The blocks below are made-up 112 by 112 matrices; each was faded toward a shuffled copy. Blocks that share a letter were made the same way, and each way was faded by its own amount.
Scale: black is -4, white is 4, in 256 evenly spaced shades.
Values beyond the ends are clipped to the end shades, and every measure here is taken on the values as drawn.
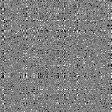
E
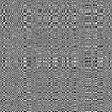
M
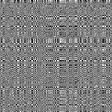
M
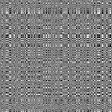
M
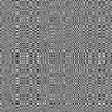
M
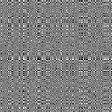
M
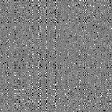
E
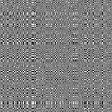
M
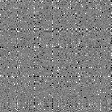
E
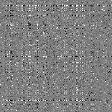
E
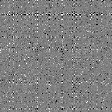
E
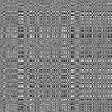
M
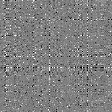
E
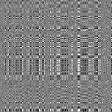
M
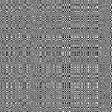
M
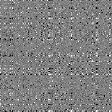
E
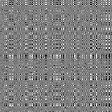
M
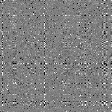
E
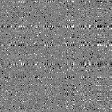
E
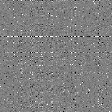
E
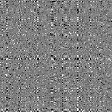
E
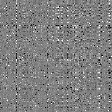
E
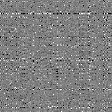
E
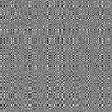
M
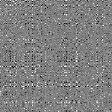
E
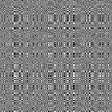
M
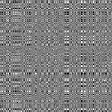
M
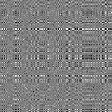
M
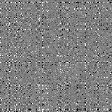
E
